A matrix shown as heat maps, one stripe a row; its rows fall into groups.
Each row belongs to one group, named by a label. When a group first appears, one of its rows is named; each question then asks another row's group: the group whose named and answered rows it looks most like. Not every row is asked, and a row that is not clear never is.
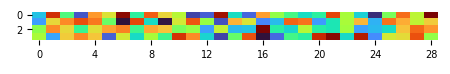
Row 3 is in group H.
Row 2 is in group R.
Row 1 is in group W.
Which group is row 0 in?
R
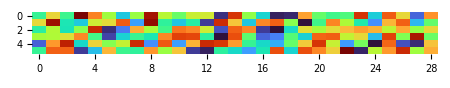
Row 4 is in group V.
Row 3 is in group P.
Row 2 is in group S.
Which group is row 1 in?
R
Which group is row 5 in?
R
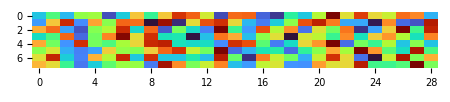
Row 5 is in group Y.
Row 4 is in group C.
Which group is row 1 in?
V
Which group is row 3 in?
R
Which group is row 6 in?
R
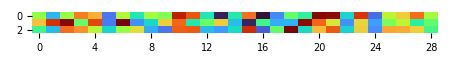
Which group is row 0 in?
H
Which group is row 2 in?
H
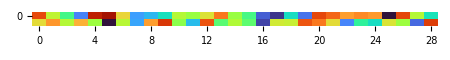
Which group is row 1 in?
V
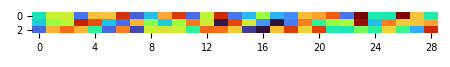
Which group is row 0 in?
Y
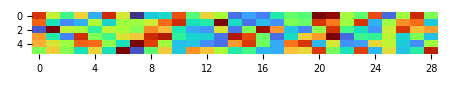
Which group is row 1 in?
Y
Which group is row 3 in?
C
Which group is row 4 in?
C
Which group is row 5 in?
V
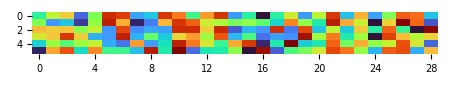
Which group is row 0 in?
Y
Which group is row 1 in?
Y
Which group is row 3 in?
V
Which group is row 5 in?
R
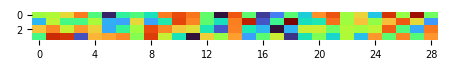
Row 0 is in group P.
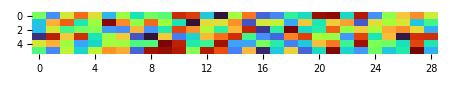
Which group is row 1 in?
R
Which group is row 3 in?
V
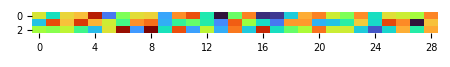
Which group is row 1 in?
W
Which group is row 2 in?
R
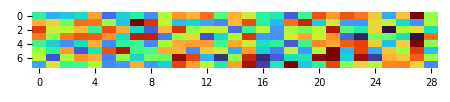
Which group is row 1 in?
C
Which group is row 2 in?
Y
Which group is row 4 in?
S
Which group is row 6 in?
H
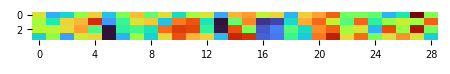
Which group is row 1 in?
H
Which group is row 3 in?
S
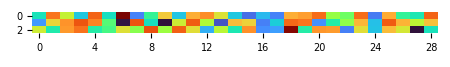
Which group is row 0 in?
V
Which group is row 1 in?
W
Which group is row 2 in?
H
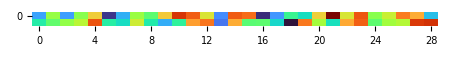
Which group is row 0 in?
S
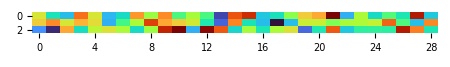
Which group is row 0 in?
C
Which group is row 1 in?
P
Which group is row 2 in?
Y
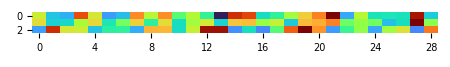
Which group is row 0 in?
C
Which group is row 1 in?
C
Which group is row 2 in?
V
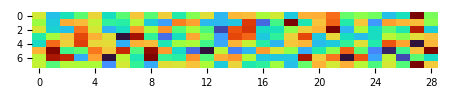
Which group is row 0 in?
C
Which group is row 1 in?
H
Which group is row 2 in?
C
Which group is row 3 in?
W
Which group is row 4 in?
W
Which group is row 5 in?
R
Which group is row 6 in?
V
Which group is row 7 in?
P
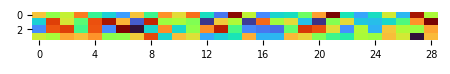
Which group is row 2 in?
V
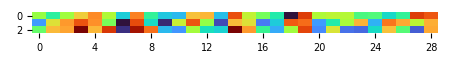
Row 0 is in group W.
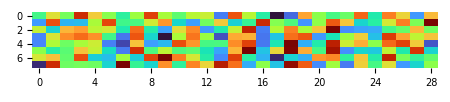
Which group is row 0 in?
W
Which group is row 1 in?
R
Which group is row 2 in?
H
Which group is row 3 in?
W
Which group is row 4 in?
S
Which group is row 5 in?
C
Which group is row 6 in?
P
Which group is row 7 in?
V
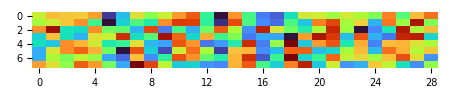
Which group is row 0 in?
P
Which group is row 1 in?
P
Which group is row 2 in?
R
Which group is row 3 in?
Y
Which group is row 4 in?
H
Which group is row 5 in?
W
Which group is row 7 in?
C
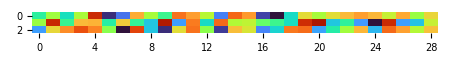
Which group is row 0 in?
S
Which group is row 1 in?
V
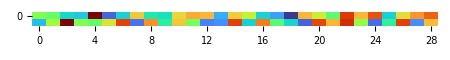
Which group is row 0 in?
S
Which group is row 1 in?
R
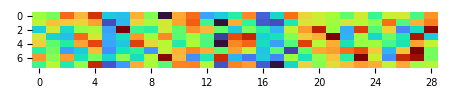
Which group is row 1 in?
P
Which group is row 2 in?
V
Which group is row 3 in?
C
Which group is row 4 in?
C
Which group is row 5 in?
S
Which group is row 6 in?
Y
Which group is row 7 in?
S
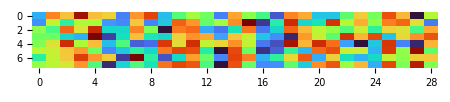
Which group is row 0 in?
W
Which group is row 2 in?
H
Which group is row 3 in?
S
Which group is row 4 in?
V
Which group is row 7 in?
P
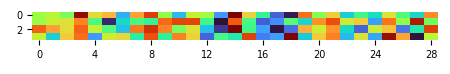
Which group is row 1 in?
P
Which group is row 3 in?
H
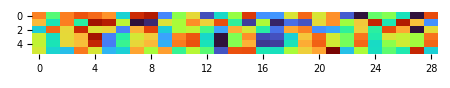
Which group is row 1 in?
Y
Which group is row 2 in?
W
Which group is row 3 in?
H
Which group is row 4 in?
H
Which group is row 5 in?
C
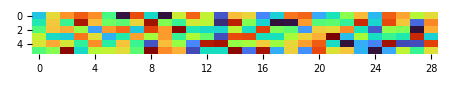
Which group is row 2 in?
R
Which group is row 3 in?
C
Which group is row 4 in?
V
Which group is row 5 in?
R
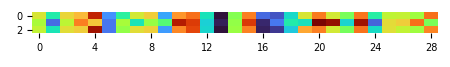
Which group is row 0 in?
H
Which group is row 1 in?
H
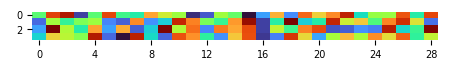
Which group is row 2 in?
V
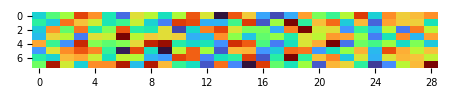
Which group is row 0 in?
W
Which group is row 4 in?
C
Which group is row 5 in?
W
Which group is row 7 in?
R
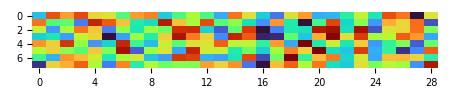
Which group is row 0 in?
W
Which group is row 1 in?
Y
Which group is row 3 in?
S
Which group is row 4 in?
V
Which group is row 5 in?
V
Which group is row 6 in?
H
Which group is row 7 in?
V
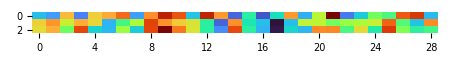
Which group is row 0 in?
Y
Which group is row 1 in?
P
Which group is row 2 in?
P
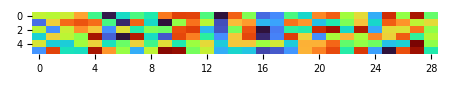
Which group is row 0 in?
P
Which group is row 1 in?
W
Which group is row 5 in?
Y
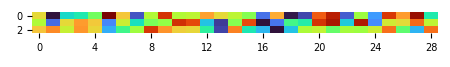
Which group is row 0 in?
Y
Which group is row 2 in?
P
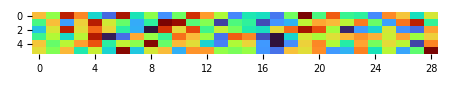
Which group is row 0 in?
V
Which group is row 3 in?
S
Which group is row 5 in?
V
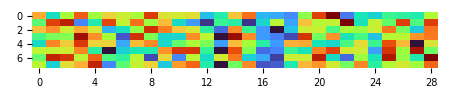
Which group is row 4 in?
W
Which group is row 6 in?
V
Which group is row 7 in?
H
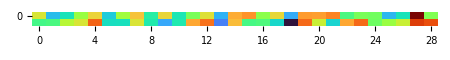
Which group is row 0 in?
C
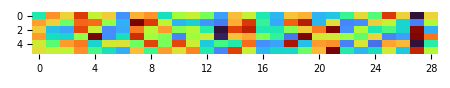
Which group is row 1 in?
C
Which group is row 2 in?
C
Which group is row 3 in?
C
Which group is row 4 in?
H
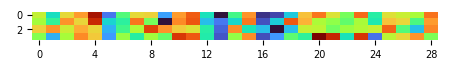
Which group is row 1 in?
H
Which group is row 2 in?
P
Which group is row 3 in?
H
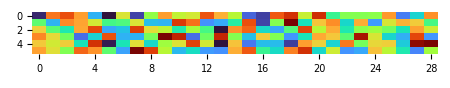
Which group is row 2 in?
C
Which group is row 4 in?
P
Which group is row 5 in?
C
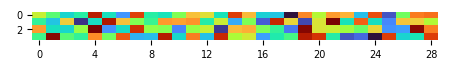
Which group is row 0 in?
S
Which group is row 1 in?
Y
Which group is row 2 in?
C
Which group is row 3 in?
V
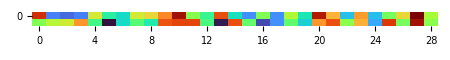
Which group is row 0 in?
Y
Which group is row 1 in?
P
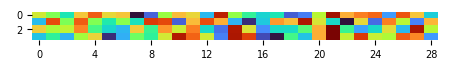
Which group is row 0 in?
Y
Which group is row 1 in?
V
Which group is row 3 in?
S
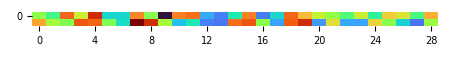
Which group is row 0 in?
H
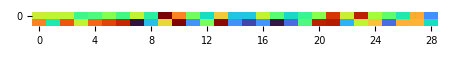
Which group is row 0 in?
Y
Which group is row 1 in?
Y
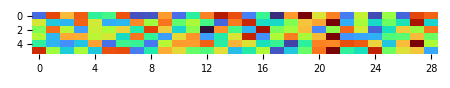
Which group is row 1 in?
C
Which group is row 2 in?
R
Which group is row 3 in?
H
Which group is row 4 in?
S
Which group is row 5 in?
Y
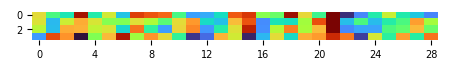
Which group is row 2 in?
H
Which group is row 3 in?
R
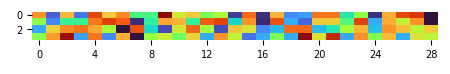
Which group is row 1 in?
Y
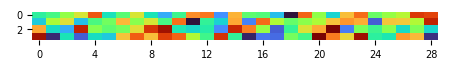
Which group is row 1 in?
R
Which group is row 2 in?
C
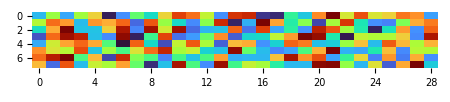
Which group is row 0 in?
S
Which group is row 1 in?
R
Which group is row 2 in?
R
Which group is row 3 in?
V
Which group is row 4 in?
W
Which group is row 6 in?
V
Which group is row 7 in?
Y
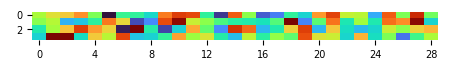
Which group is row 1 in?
Y
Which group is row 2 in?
W
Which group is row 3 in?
V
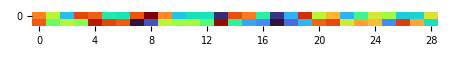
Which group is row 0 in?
C
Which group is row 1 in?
Y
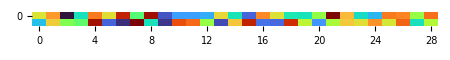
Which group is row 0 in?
R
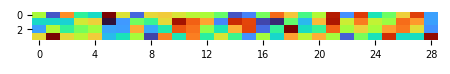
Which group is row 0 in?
Y
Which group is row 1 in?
S
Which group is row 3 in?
V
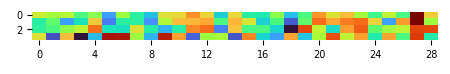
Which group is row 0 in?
P
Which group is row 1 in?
S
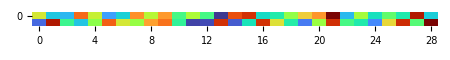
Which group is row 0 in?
C
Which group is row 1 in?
R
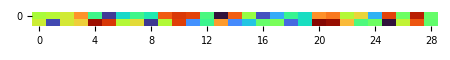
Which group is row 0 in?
P
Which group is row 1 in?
Y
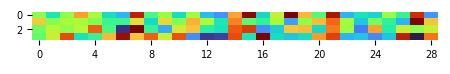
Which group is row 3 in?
R
